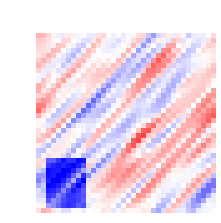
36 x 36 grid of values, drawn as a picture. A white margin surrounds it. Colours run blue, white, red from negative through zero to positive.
Streaks slant up to the right. In the bottom left lies a patch that is lower than the rest. On average the colour sits 50% of the way up the scale. The ninth with the lowest average is the bottom left. Neither half mirrors the other.
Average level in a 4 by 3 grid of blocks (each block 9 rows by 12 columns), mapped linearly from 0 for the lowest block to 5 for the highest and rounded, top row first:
4 4 4 / 4 3 5 / 3 4 5 / 0 5 3
